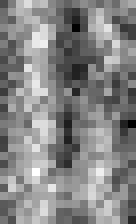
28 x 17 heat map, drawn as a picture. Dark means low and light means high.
Stripes: upright, repeating 2 times. Grain: streaks running down. Average level on the scale: 50%.
